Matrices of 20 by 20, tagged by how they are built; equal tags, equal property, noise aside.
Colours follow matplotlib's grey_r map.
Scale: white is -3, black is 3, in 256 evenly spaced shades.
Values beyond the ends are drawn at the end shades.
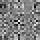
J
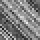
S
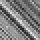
S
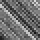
S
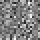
J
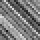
S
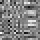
J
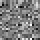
J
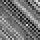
S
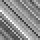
S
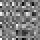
J
